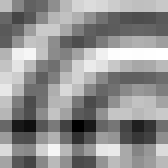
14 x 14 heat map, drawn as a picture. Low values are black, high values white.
Slope: none. Ninth with the lowest average: bottom middle. Rings: centred on the bottom right. Average level on the scale: 60%.
